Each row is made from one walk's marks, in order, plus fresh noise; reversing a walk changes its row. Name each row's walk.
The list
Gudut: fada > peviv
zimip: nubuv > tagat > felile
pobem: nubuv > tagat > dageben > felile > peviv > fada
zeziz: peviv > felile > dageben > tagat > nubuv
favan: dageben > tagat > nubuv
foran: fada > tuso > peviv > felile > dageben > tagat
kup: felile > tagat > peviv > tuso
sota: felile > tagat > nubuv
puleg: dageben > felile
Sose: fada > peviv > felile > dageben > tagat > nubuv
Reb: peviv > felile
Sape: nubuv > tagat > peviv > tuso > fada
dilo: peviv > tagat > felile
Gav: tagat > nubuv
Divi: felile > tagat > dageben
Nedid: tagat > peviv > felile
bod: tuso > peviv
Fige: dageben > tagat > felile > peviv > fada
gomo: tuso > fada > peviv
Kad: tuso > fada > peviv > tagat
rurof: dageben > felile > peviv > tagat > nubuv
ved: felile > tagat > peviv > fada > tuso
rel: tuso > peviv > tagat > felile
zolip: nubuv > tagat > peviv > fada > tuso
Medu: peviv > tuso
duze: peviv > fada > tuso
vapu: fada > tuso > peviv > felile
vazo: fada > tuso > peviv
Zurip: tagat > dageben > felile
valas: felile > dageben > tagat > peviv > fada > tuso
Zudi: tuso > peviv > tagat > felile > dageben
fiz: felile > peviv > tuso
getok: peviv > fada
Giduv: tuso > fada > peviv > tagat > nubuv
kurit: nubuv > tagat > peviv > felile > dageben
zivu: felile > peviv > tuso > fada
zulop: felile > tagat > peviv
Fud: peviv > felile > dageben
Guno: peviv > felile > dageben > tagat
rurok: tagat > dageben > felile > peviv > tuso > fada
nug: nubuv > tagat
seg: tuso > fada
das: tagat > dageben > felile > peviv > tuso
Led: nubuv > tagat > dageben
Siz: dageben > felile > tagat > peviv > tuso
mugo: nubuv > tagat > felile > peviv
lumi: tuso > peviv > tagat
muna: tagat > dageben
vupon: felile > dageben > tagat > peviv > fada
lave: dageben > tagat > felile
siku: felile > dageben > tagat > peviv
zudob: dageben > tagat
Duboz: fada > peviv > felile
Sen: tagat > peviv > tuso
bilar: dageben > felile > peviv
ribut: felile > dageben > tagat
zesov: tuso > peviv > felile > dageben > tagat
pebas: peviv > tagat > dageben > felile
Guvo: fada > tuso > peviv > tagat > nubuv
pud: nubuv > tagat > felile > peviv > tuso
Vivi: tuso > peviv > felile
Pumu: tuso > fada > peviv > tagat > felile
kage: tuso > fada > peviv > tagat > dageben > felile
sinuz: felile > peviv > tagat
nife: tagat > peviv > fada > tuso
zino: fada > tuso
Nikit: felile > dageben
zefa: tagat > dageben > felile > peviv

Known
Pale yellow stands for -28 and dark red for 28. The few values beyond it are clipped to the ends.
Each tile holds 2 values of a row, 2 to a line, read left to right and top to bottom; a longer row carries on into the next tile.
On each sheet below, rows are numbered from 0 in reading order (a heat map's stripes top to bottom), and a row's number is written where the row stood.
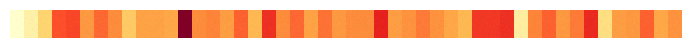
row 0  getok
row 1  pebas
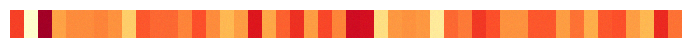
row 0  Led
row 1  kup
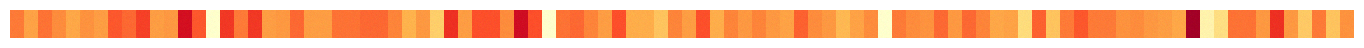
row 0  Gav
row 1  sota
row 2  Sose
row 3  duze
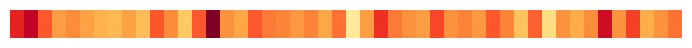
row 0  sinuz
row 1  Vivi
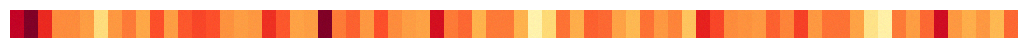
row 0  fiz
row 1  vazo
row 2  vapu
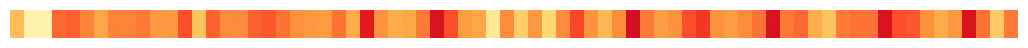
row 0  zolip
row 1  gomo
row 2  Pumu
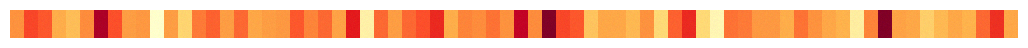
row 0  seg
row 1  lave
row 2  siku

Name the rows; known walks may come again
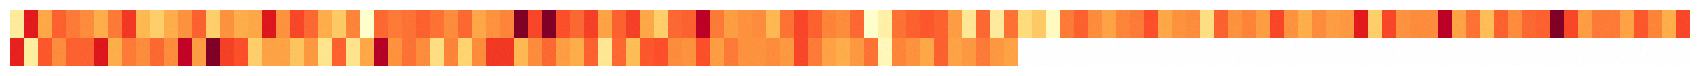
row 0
Fud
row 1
zimip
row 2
zino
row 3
nife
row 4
rel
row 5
lave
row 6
zefa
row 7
zeziz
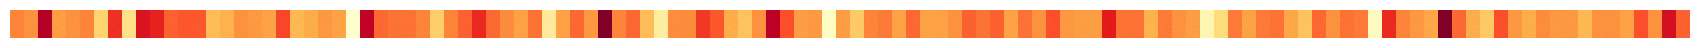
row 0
Divi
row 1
Reb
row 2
seg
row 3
vazo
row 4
bod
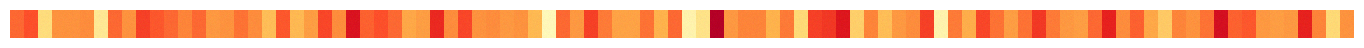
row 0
Siz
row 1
Guvo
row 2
Zurip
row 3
Pumu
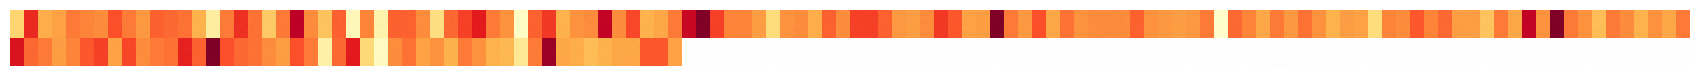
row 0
Gudut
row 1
Nedid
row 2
fiz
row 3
Sose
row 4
Fige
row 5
dilo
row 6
siku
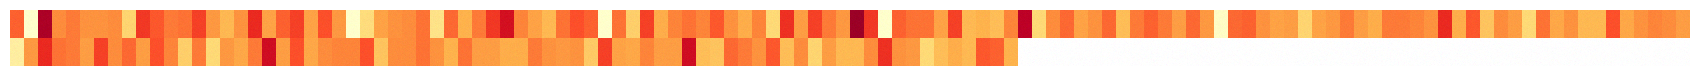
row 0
Led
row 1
puleg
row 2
sota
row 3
favan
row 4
zesov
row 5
Vivi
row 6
Guno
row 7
ribut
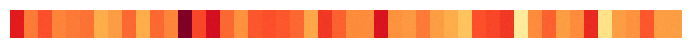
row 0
pud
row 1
pebas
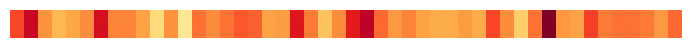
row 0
Kad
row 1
sinuz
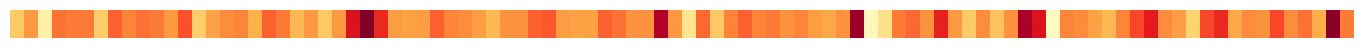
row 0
ved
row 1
zivu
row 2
duze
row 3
Sen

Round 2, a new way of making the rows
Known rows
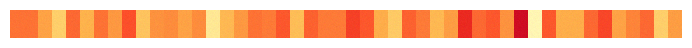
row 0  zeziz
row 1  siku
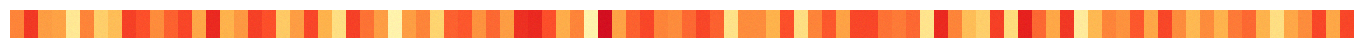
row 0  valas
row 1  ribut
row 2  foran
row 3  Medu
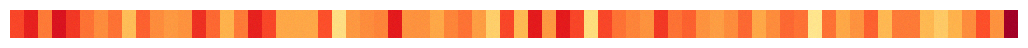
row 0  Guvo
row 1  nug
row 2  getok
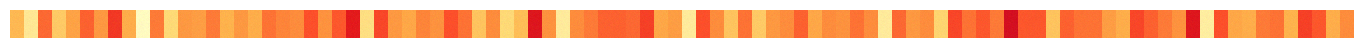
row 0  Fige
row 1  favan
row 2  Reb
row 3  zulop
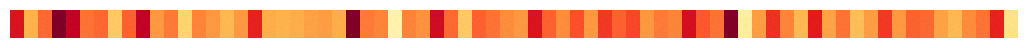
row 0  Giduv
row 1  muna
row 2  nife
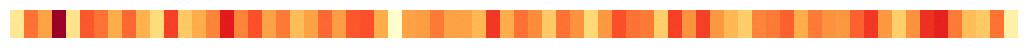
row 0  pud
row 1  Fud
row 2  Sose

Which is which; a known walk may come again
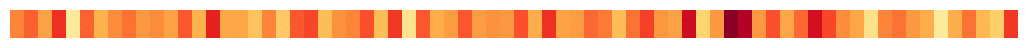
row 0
fiz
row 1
kup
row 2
bod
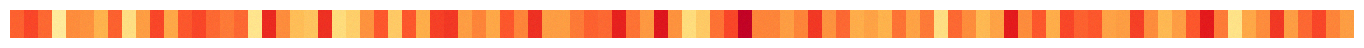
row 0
foran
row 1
Zurip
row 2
Vivi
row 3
sota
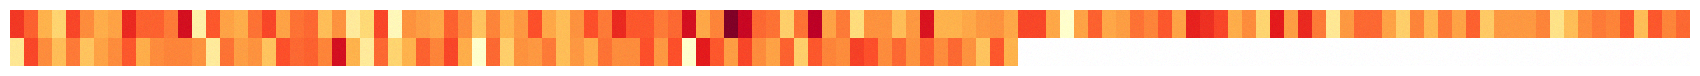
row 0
siku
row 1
lave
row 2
Giduv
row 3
Nikit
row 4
zeziz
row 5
Reb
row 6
Fige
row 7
vapu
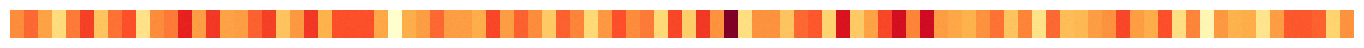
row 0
vupon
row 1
Fud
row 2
zolip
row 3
bilar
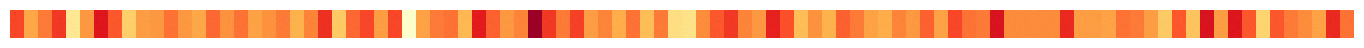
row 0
das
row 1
zino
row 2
Nedid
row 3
nug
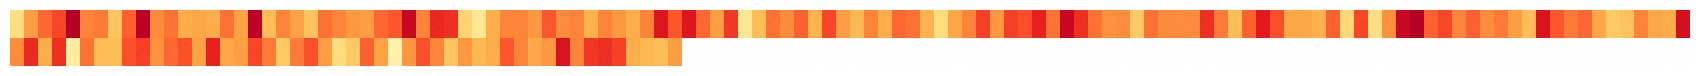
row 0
Pumu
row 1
rurok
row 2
Medu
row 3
Guvo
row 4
seg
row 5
ved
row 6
kurit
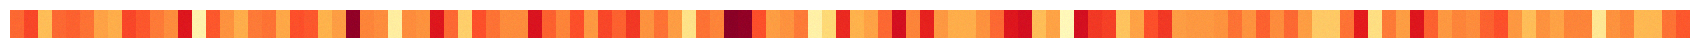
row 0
zulop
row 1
muna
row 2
Sape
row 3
Zudi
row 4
zesov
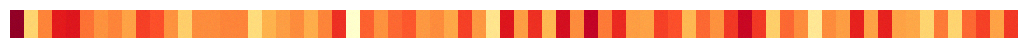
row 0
lumi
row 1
zimip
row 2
zivu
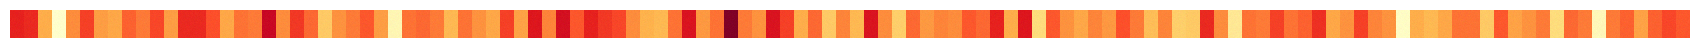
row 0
Divi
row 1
Led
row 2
Gav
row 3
favan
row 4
Guno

